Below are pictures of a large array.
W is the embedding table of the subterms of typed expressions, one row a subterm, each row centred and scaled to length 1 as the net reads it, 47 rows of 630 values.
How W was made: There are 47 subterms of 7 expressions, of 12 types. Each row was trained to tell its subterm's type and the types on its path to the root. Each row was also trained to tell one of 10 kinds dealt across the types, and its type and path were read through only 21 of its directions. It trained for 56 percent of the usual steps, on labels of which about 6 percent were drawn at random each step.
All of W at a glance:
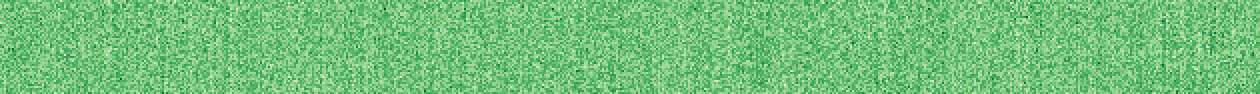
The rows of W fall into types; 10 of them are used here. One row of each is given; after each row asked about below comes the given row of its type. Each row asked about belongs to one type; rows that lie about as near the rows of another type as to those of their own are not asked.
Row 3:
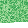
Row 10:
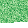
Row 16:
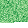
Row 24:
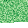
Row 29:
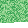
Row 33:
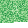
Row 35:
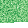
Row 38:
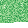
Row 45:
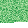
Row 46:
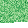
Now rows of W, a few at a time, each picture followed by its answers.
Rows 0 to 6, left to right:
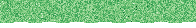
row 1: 10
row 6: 29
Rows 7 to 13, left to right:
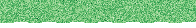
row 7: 24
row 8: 45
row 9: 29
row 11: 38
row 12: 33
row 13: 10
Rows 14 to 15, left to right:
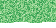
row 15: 45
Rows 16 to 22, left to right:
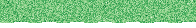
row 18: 29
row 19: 46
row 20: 38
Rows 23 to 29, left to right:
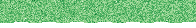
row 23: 35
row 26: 38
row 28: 24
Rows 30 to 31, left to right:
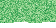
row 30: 35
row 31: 10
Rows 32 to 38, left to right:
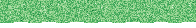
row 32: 45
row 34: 45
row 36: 24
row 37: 35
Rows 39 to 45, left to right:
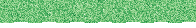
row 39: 46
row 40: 35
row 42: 29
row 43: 35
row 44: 45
